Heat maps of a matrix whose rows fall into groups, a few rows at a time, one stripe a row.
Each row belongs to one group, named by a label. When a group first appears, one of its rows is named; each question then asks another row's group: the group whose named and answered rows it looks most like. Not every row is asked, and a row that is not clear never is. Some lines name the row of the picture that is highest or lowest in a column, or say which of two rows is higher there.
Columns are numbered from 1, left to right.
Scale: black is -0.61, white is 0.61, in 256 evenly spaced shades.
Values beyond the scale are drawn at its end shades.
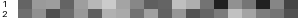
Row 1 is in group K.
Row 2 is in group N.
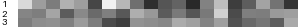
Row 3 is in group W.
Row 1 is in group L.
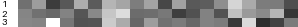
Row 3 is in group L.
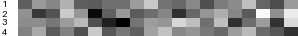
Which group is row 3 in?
W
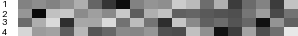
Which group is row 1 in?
W
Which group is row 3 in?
K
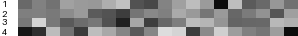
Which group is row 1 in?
K
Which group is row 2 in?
W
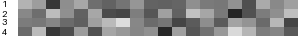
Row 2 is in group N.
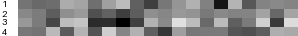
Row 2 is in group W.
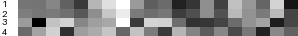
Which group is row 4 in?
K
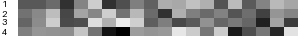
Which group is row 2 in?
K
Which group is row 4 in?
W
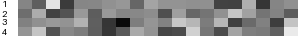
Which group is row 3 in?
W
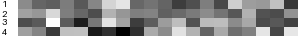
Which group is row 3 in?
L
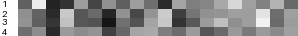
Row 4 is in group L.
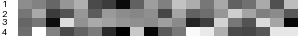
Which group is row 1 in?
W
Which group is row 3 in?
L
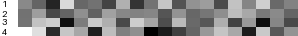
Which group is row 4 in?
L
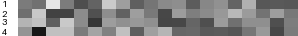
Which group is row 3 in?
L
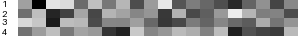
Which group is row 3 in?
L
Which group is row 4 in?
W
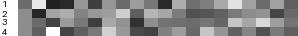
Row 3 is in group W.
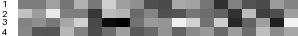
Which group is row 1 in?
K
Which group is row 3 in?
W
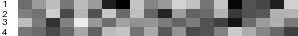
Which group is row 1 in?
W
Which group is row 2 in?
K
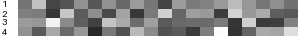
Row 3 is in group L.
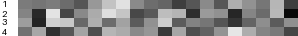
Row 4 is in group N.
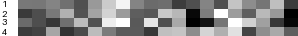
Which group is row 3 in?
N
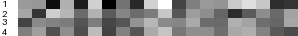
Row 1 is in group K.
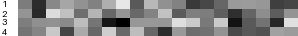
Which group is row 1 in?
N
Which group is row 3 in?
W
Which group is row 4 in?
K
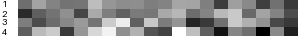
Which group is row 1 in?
K
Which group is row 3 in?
N
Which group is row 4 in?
K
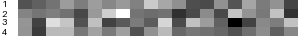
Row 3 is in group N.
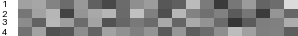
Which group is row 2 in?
K
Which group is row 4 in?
N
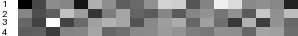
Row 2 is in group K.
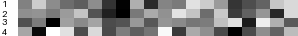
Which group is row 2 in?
W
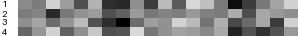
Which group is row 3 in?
W
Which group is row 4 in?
W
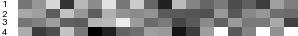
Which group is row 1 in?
K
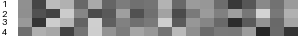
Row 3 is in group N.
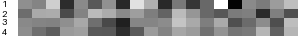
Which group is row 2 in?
K
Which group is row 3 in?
W
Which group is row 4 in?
W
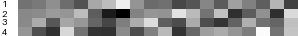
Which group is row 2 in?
W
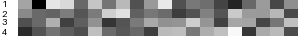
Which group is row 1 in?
N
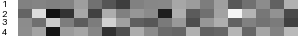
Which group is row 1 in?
W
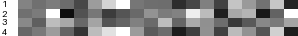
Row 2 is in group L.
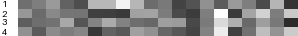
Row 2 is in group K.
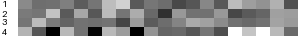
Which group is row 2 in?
K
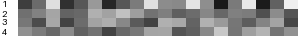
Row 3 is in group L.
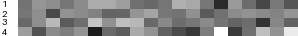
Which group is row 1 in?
K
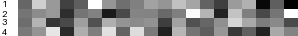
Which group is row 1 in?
K
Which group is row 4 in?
K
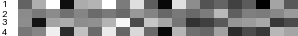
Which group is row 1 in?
K
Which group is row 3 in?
N
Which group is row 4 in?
K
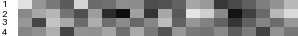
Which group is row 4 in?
K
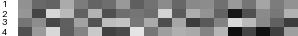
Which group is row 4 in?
W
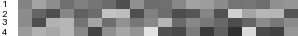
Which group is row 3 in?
N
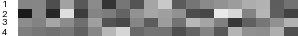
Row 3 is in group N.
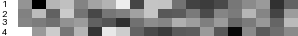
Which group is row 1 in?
N
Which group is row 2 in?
L
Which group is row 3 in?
W
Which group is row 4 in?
L
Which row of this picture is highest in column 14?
4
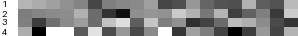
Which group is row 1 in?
L
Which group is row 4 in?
N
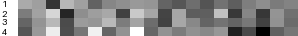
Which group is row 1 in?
L
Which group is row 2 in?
K
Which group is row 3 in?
K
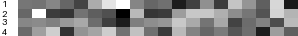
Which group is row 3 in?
W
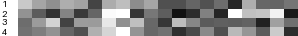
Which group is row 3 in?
K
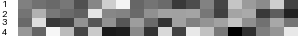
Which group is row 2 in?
K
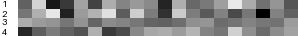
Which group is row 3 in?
L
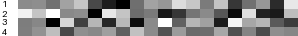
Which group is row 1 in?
W
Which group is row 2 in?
L
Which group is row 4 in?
K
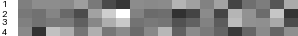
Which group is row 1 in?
W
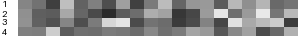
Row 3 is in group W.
